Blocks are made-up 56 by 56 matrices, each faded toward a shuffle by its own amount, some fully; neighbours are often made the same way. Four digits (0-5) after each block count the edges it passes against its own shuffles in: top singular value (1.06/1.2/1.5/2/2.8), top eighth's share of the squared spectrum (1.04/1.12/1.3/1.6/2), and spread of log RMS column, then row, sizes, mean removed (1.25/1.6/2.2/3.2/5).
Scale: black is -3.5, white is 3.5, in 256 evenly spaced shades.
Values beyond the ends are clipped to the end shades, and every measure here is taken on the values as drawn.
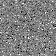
0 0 0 0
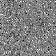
3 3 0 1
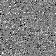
2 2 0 0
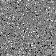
2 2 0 0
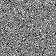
0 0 0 0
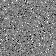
0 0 0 0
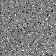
0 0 0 0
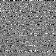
2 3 0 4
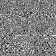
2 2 0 3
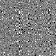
4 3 2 2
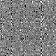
4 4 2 1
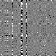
4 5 3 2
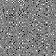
4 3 2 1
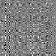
4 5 3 2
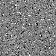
2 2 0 0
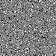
2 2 0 0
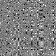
4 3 2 1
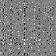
4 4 2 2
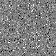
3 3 1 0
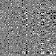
4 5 3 2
